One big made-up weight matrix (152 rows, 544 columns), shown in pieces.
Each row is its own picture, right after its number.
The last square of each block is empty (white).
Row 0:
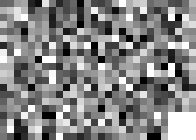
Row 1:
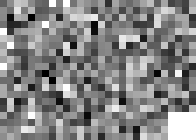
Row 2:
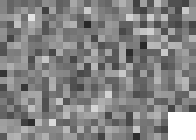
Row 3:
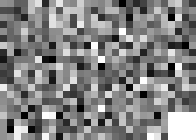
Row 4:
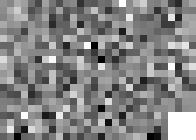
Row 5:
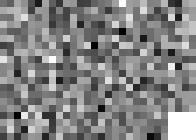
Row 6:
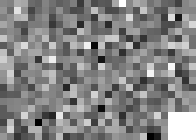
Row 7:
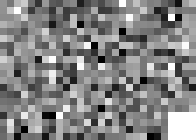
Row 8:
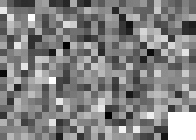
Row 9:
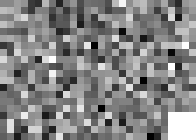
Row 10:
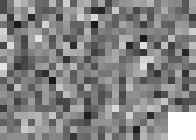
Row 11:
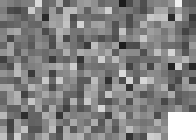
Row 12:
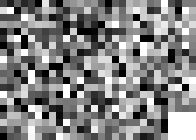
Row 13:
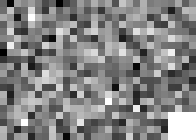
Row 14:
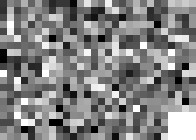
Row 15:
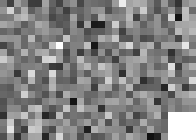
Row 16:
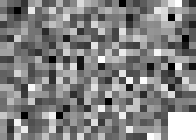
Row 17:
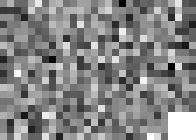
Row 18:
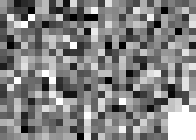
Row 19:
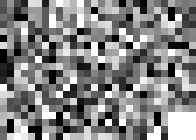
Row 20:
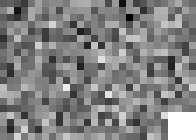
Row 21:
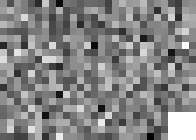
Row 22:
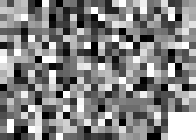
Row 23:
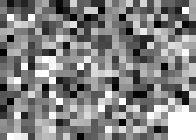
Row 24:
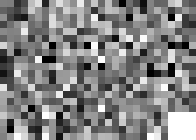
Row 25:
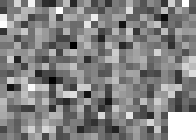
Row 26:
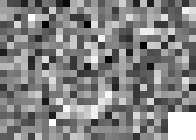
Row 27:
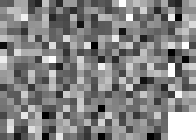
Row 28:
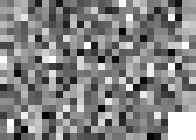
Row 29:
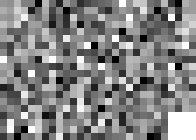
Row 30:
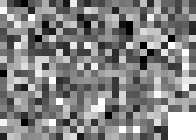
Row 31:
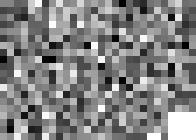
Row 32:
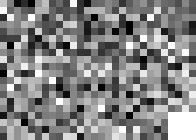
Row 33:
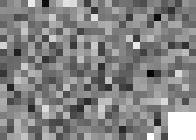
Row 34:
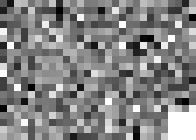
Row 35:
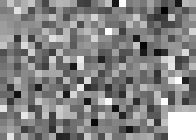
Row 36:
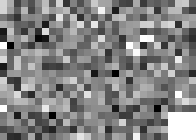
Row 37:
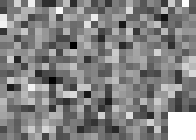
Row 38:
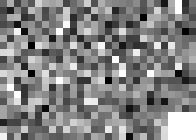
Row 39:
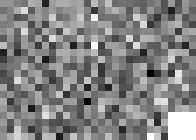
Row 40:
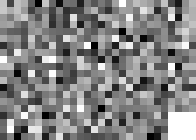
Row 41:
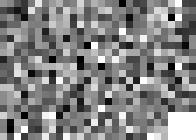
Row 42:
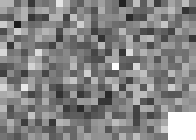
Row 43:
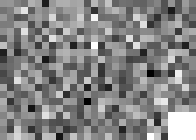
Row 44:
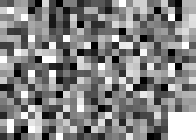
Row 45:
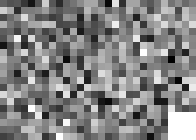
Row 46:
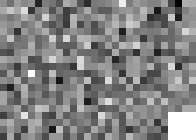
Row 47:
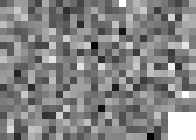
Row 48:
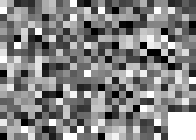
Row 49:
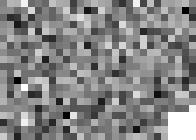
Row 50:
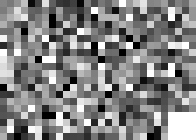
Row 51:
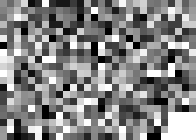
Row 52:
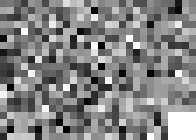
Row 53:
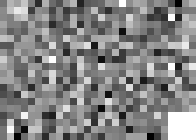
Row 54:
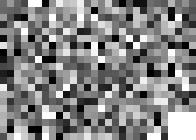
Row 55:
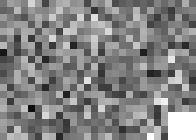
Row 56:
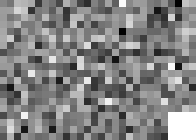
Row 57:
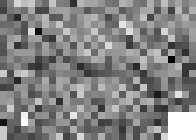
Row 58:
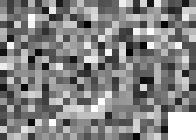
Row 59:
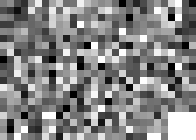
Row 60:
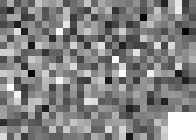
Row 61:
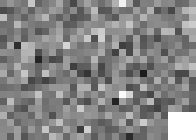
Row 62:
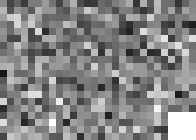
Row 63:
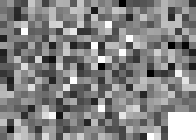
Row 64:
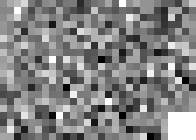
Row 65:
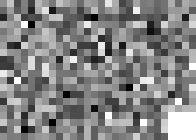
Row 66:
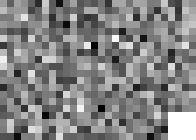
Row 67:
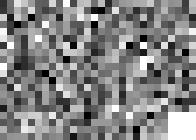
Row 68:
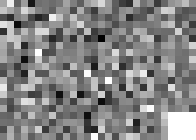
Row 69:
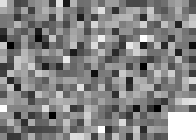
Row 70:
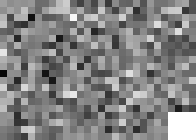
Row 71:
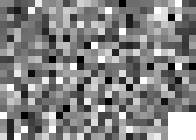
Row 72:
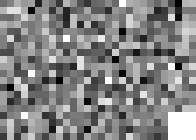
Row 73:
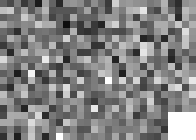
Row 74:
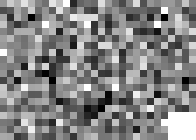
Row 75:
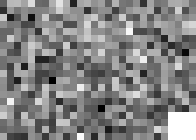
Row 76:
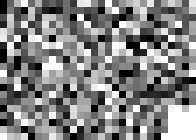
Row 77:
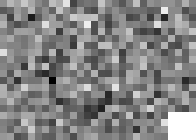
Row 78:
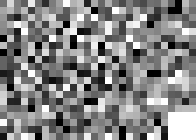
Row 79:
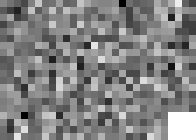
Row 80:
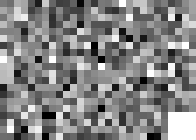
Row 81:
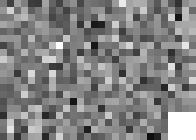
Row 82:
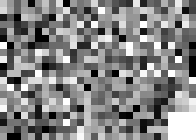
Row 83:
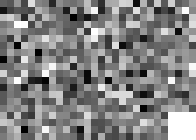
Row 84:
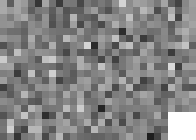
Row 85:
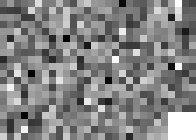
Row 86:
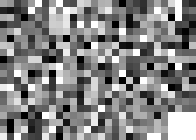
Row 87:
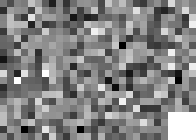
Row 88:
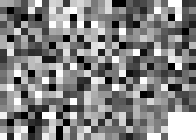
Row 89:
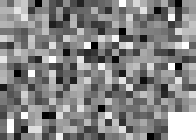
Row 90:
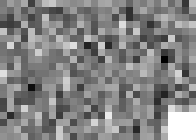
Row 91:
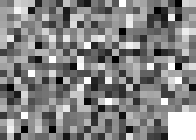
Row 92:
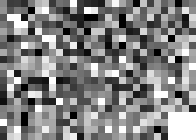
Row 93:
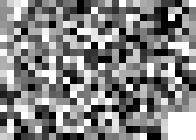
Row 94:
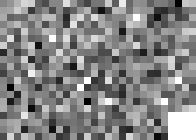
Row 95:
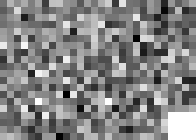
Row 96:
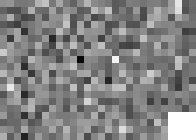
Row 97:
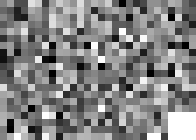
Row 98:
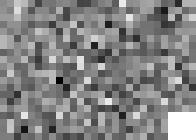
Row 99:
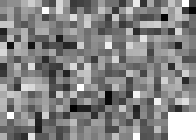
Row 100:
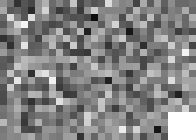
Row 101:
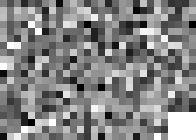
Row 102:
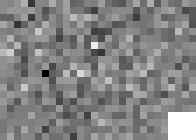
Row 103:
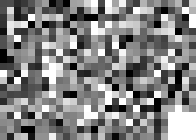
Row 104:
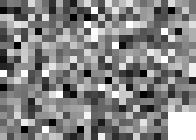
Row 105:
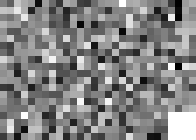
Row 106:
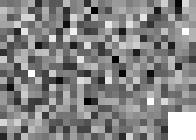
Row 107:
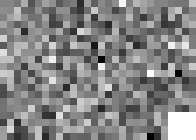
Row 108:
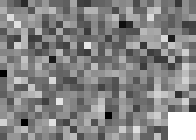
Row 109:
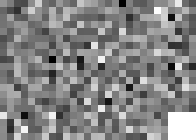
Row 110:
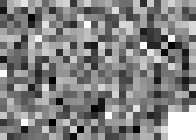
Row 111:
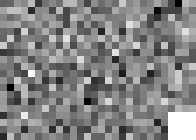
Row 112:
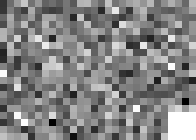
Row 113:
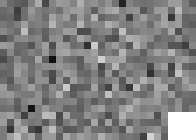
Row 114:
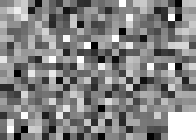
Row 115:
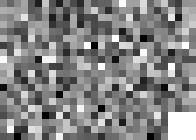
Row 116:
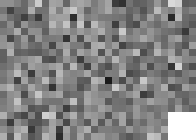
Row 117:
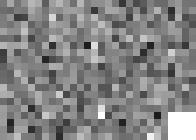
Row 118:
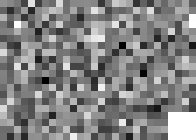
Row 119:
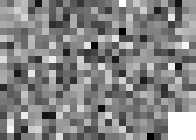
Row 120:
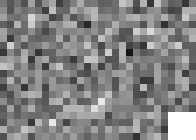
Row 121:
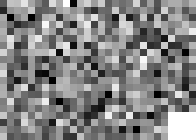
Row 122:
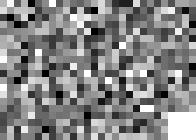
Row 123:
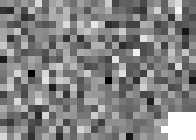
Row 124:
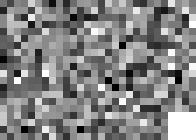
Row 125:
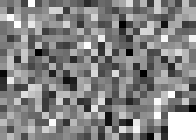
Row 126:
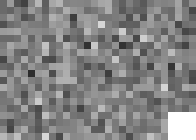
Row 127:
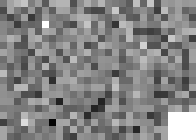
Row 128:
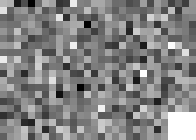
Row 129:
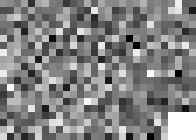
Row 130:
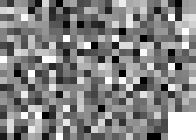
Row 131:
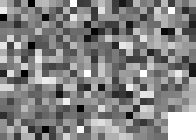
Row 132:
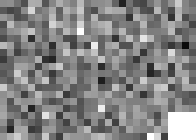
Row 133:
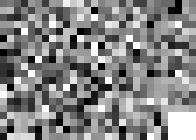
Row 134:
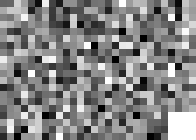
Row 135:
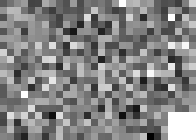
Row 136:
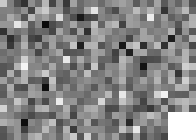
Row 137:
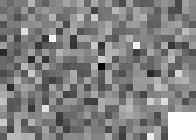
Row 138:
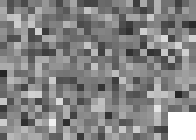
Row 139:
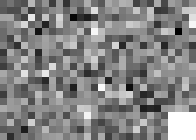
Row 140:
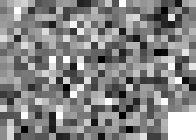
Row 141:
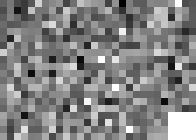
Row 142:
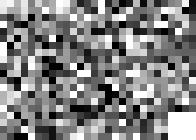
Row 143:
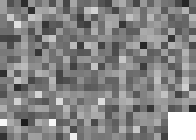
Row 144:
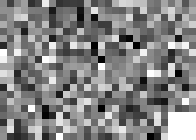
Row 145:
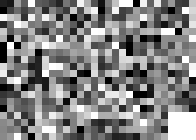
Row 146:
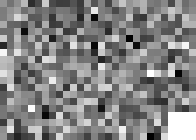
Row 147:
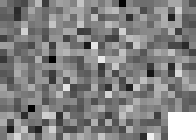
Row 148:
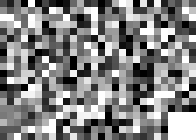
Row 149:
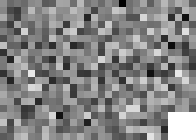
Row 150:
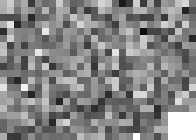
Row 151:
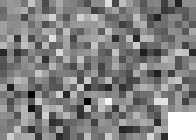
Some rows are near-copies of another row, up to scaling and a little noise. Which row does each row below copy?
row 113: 147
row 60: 38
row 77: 74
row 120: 58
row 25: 37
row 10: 67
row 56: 91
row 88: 116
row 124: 87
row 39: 43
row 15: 81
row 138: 62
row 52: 133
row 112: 76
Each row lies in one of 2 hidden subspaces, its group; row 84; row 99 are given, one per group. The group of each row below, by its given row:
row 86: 84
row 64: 84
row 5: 84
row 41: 84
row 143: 99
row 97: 84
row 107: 84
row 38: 84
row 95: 84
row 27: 84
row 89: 84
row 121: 99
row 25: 99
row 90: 99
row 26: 99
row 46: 84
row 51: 84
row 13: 99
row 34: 99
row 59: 84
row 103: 99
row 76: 99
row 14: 99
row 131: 99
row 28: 84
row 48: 99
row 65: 99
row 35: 84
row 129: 84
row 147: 84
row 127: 99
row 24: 84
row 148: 99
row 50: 84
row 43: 84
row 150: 99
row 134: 84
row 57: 99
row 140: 84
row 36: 99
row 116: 84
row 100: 99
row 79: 84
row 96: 84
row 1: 99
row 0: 84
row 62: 99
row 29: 84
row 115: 84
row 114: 84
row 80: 84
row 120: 99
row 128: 99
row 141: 84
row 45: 84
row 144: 84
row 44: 84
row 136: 99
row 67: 99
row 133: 84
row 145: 99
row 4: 84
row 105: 84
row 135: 84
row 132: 84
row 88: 84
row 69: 99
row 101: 99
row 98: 84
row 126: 84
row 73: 84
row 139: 99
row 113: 84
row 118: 99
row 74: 99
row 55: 84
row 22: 84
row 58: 99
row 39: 84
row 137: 84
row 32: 99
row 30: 99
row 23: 99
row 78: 84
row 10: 99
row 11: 84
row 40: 84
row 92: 99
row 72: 84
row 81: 84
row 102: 99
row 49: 99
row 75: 99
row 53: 84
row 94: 84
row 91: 84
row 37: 99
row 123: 84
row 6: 84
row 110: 99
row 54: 84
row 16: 84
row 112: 99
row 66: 84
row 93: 84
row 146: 84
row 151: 84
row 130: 84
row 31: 84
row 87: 99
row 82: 99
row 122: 99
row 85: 84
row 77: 99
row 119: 84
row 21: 84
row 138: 99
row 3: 84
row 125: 99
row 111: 84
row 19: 84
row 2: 99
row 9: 84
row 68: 99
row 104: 99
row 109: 84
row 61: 99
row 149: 84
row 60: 84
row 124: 99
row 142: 99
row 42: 99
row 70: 99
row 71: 84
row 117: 84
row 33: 84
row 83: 99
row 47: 84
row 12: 84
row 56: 84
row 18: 99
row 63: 84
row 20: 84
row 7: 84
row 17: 84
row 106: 84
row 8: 99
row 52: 84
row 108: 99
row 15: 84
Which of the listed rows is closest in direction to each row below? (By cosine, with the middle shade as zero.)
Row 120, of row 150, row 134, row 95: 134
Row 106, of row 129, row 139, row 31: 139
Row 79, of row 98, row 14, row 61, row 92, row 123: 123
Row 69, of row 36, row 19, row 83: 36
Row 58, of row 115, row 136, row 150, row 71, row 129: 136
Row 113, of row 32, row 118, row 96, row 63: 63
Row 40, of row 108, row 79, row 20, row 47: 47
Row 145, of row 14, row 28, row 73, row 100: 14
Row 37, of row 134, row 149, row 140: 149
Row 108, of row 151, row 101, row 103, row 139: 101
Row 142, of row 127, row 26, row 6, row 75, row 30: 75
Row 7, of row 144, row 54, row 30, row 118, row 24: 144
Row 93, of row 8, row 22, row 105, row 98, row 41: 98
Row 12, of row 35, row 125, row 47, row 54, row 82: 47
